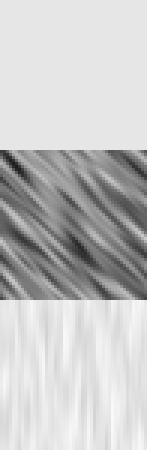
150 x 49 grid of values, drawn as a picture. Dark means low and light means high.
It is made of 3 by 1 panels. Panel 1,1: very high, flat. Panel 2,1: middling, slanting down to the right, strong in contrast. Panel 3,1: very high, streaked downward, faint in contrast.
